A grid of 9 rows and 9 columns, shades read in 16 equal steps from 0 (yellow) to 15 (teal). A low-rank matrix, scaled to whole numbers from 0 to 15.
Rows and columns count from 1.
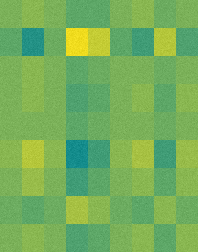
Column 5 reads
10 3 9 10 9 12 10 7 10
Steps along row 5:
same same up down down same up down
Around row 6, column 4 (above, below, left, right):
10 12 7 12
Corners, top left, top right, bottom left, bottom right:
8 8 8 7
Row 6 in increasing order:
4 5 6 7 7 7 12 12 15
